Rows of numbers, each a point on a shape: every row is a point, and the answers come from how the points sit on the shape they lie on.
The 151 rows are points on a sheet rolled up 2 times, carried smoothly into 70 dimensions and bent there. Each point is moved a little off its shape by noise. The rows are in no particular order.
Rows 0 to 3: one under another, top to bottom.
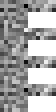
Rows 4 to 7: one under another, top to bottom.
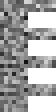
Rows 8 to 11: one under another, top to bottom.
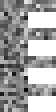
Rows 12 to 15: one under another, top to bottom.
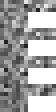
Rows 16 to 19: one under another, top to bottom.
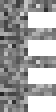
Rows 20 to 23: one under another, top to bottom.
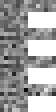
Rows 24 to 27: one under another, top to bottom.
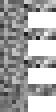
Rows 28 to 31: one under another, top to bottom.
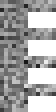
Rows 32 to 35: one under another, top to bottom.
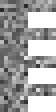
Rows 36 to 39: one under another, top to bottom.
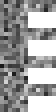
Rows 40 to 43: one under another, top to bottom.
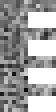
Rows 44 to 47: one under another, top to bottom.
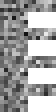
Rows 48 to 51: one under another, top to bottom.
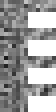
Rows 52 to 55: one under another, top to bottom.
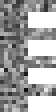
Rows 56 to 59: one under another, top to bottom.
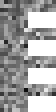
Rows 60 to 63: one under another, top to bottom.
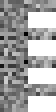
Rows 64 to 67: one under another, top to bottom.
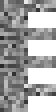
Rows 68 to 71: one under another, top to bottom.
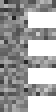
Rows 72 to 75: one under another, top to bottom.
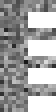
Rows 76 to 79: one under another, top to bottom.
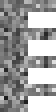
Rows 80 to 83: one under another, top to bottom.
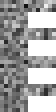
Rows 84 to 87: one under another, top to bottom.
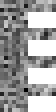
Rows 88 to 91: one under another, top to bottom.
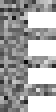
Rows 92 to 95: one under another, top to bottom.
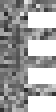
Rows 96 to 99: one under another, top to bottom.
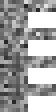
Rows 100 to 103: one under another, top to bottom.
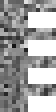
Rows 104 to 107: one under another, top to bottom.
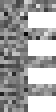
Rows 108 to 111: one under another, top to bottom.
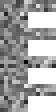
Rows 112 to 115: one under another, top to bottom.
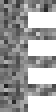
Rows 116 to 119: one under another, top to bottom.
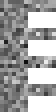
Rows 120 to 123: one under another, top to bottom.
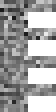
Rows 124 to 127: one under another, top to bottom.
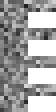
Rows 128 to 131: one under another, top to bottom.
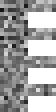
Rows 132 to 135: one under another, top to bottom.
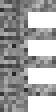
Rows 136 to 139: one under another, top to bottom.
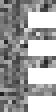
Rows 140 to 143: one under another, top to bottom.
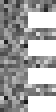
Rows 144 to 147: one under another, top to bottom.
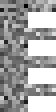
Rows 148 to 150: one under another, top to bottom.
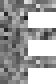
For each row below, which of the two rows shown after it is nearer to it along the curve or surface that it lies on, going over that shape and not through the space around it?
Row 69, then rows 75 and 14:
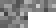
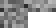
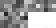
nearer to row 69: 75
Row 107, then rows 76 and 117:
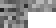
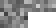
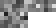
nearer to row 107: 76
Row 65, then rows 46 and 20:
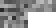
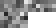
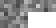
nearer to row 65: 20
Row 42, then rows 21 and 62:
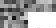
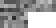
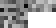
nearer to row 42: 62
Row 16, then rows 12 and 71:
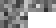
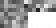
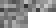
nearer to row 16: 12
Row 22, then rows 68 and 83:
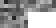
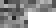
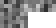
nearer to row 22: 68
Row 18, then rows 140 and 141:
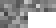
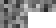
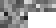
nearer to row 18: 140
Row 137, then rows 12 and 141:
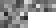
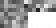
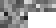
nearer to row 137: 141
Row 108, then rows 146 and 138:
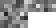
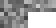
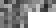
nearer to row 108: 138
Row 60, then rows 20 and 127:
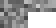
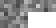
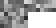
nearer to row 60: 20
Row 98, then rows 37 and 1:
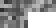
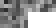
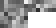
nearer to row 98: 37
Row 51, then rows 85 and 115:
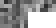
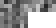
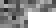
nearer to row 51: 85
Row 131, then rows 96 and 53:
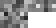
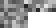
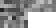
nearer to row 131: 96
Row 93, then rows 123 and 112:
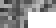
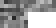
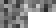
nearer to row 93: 123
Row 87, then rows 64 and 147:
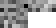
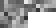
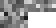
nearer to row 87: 64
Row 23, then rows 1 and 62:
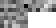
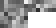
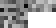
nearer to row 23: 62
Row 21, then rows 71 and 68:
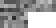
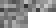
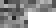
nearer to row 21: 68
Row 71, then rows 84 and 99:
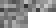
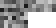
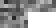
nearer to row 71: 99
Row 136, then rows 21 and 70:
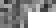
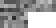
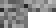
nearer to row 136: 21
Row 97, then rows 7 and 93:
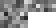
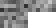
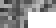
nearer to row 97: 93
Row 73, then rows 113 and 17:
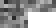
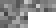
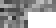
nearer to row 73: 17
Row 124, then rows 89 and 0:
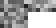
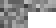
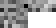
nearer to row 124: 0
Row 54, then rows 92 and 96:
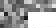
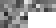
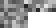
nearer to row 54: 92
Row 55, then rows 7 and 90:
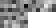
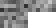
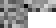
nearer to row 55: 90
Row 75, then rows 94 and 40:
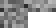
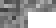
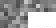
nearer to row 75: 40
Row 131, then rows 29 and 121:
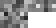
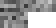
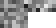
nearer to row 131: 121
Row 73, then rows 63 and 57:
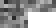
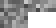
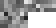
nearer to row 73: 63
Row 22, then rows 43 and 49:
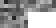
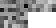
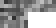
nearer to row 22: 49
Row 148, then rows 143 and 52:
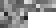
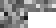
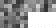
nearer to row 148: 143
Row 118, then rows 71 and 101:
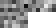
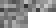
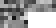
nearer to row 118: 101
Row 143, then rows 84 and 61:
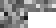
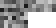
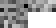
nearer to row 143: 61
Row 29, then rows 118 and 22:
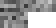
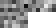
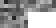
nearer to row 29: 22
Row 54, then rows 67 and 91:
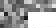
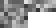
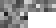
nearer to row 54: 91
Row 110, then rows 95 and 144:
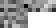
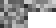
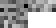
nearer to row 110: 144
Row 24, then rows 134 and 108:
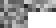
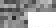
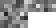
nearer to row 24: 108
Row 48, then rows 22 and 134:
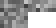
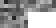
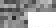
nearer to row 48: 134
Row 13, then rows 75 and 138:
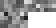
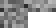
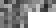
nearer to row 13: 138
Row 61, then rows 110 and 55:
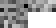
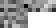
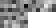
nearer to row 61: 110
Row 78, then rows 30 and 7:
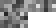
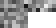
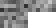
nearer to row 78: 30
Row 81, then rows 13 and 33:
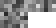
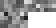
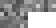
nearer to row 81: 13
